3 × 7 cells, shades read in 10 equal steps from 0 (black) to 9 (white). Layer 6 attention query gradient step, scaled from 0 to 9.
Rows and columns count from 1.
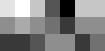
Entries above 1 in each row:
6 7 7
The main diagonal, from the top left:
8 6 3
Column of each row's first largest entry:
2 2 4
